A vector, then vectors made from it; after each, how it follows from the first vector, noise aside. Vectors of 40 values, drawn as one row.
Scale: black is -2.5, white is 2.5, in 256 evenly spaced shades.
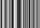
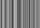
shrunk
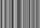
shrunk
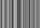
shrunk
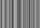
shrunk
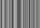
shrunk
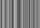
shrunk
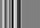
partly zeroed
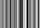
reversed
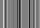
partly zeroed
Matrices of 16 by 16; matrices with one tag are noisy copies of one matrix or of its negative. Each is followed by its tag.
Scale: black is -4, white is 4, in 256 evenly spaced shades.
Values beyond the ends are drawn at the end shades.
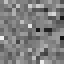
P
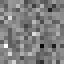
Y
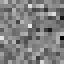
P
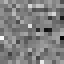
P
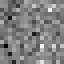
Y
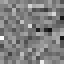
P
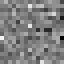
P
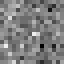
Y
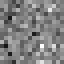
Y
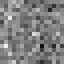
Y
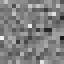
P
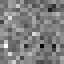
Y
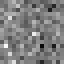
Y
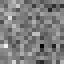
Y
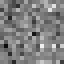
Y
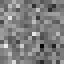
Y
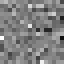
P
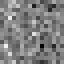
Y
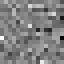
P
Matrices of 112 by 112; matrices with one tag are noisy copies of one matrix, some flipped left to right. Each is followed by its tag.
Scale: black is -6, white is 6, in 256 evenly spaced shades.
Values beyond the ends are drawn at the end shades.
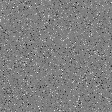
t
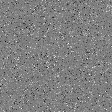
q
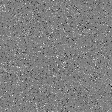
q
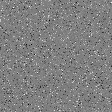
t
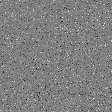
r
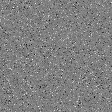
t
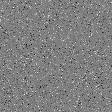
t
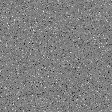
r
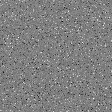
r
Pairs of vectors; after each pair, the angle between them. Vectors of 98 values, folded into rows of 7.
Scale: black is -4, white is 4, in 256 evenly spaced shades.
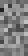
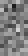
partly opposed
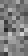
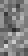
partly aligned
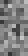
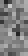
nearly parallel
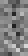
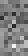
partly aligned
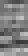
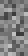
orthogonal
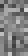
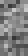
partly aligned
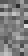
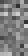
nearly parallel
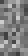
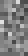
partly aligned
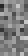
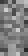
orthogonal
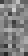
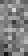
nearly parallel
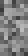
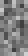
nearly opposite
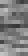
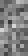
partly opposed
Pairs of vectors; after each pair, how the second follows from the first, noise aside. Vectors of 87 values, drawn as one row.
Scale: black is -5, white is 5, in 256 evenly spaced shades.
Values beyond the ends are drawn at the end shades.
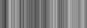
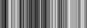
scaled up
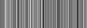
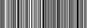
scaled up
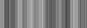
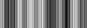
scaled up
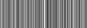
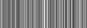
sign-scrambled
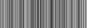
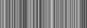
sign-scrambled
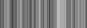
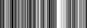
scaled up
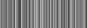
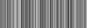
sign-scrambled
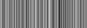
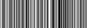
scaled up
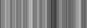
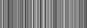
shuffled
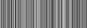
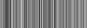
shuffled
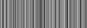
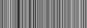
shuffled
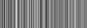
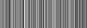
shuffled
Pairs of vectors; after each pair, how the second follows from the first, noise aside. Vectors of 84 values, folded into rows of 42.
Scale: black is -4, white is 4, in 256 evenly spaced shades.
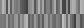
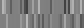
partly zeroed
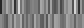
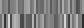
reversed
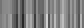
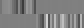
partly zeroed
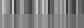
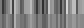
negated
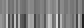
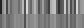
reversed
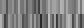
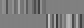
partly zeroed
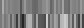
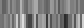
negated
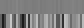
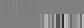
partly zeroed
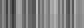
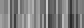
reversed
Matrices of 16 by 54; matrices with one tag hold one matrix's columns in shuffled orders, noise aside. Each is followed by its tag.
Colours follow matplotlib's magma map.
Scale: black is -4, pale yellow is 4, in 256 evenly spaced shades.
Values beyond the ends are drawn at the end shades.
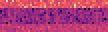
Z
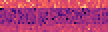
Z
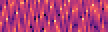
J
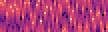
J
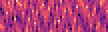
J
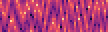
J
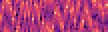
J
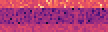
Z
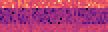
Z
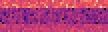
Z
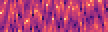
J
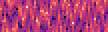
J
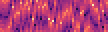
J
